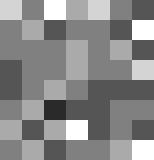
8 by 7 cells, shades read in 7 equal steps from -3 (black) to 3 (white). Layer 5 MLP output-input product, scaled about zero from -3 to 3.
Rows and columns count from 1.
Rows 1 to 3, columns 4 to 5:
1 2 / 0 0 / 1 0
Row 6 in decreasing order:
1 0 0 0 -1 -1 -2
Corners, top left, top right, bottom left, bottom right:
2 -1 0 3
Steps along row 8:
up down up same up up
